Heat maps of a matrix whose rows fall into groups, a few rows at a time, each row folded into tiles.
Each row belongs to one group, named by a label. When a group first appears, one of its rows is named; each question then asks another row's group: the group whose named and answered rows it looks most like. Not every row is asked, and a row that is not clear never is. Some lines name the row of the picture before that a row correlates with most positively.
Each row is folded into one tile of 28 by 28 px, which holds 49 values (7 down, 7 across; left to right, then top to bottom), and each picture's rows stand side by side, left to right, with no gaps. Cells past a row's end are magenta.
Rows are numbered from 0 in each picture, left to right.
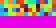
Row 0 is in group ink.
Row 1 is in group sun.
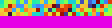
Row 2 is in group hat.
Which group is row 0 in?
hat
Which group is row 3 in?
sun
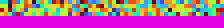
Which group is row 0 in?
sun
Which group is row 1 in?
sun
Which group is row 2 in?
ink
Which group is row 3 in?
ink
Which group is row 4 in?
ink
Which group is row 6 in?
ink
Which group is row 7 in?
ink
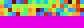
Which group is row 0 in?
sun
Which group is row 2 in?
ink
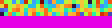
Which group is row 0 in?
ink
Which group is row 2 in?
hat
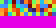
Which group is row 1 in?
ink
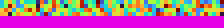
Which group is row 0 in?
hat
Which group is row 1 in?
sun
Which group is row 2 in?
sun
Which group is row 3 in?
hat
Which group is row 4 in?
sun
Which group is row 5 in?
sun
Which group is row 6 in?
sun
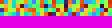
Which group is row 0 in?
ink
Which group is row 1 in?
hat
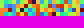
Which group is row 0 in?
sun
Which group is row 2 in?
ink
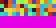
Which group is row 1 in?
ink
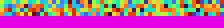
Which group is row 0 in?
sun
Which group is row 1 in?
hat
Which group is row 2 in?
hat
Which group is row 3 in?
ink
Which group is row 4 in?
hat
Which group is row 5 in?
ink
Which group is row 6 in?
hat
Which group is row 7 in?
ink
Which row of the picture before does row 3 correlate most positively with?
0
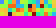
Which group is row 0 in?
hat
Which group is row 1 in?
hat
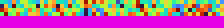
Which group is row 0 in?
hat
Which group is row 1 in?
sun
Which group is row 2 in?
hat
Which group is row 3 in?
ink
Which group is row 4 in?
sun
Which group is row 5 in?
hat
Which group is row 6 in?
sun
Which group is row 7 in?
hat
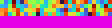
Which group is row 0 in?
hat
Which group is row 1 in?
sun
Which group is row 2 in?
ink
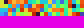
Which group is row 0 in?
ink
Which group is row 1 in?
hat
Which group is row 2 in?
hat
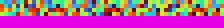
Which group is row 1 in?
hat
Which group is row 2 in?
hat
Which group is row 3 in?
ink
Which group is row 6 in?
ink
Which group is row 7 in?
hat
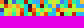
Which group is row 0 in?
ink
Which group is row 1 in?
hat
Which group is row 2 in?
hat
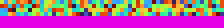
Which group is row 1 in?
ink
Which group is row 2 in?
hat
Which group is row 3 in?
ink
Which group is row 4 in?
sun
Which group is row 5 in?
sun
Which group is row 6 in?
ink
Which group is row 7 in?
hat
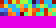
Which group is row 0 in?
ink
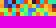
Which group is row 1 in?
ink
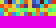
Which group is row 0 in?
ink
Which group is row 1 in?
sun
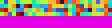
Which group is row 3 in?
ink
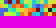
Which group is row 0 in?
ink
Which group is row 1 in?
sun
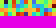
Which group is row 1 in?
sun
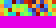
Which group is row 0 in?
sun
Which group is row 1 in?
ink
